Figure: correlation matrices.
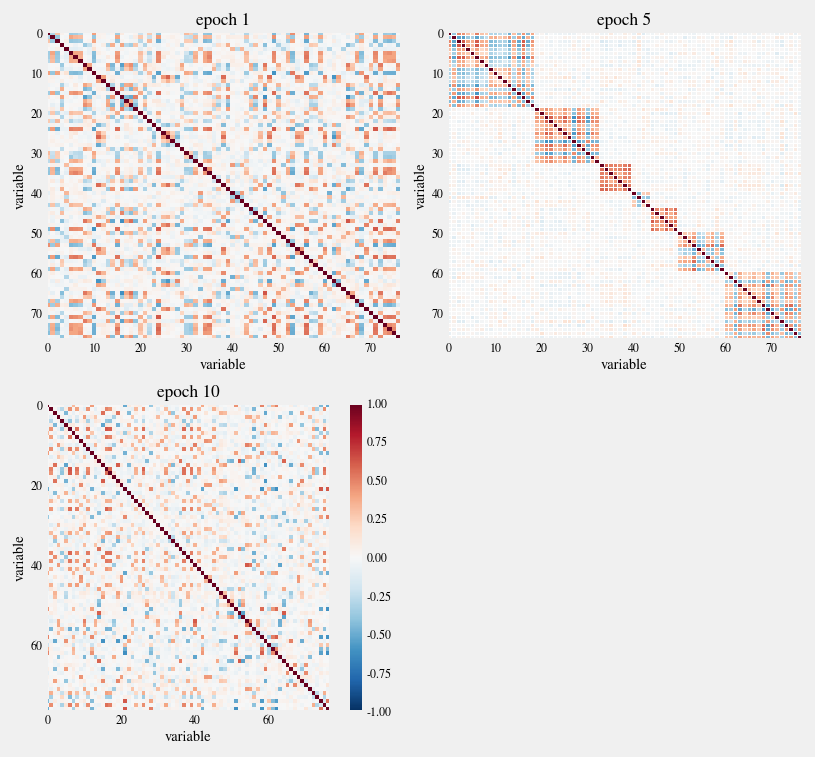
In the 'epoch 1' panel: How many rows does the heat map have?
77
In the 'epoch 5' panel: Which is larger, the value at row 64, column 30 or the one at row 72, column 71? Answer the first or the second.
the first
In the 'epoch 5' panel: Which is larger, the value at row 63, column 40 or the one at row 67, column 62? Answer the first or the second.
the first
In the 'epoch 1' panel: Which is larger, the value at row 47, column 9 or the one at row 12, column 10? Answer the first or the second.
the first
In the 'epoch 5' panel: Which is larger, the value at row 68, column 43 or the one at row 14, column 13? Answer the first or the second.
the first
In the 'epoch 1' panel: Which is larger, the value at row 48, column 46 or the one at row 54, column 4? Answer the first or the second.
the first
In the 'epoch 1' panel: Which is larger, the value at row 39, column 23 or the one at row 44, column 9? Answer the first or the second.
the second
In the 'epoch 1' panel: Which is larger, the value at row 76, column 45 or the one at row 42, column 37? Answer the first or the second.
the second
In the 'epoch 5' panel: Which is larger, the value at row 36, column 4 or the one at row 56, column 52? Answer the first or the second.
the second
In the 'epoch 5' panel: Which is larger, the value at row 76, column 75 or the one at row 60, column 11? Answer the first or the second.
the second
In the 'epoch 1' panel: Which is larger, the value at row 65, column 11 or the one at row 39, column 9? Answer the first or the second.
the first
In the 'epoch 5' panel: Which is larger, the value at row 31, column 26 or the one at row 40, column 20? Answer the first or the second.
the first
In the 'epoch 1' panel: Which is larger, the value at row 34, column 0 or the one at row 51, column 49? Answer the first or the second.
the second
